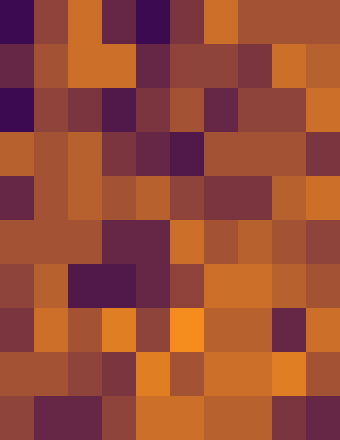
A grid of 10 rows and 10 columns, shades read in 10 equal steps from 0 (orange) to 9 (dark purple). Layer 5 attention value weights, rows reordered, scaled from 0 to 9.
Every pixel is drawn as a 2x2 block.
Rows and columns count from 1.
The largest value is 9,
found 3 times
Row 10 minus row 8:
-1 5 3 4 -3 2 0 0 -1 5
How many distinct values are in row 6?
5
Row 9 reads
4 4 5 6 1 4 2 2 1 4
